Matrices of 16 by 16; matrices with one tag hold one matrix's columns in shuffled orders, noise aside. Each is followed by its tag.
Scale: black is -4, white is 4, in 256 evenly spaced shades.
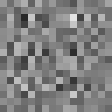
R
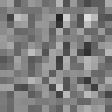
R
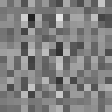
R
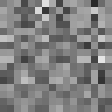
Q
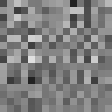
Q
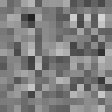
R
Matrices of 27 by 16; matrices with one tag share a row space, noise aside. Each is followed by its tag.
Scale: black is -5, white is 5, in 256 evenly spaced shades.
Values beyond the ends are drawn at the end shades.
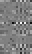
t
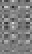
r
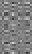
r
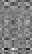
r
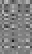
r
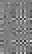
t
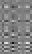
r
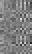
t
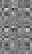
r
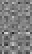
r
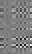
t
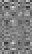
r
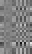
t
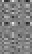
r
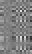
t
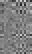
t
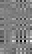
t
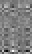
r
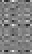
r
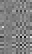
t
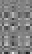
r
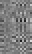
t
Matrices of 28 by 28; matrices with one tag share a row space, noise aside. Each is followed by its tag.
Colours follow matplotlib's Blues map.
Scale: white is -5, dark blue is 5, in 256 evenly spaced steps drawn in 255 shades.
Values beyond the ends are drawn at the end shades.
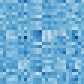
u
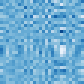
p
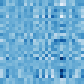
p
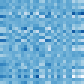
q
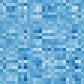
u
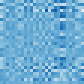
p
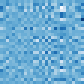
p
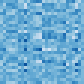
u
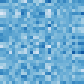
q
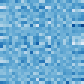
q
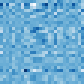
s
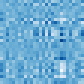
p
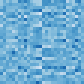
u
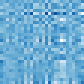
p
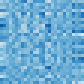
q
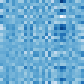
p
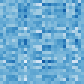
u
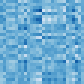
u
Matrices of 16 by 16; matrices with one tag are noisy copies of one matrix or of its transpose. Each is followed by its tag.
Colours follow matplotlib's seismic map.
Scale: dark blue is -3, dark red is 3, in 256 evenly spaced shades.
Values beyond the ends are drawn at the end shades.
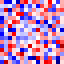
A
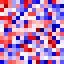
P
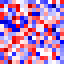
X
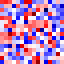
P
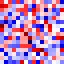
P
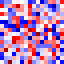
X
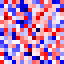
X
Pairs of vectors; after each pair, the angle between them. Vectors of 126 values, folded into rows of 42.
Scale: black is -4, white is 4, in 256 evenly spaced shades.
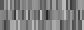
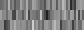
nearly parallel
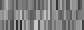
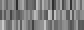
orthogonal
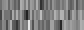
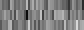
partly aligned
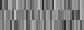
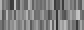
partly opposed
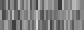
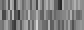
nearly parallel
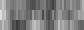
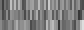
partly opposed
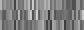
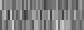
orthogonal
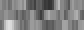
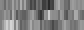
nearly parallel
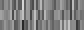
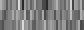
partly opposed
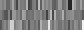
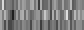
partly opposed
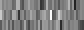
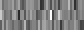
nearly parallel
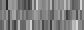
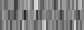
orthogonal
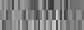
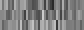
nearly parallel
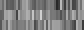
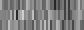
partly aligned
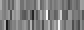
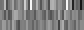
orthogonal
